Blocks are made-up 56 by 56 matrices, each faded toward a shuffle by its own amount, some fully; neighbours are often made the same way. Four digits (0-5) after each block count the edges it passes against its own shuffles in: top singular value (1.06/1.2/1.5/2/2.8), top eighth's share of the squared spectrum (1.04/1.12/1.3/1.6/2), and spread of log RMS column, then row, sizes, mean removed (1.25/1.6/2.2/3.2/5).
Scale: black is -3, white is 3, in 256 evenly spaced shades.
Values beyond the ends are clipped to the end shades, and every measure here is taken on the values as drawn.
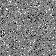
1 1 0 0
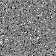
1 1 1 0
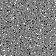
0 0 0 0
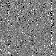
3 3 2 1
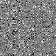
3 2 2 0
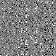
3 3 2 1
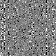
3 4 3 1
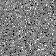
2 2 1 0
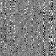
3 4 3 1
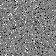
1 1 1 0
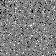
0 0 0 0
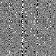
3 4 3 0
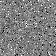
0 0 0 0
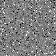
2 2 1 0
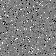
0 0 0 0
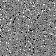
2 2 1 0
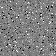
2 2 0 0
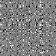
4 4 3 2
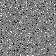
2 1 0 0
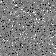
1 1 0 0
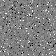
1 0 0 0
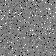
0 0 0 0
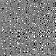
4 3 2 1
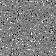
2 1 0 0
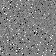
0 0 0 0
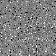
3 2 1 1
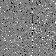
3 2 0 0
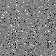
3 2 0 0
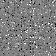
3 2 1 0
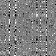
4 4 3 2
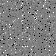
2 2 0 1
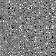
3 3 2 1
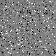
2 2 0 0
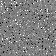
0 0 0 0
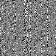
2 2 3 0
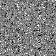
1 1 1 0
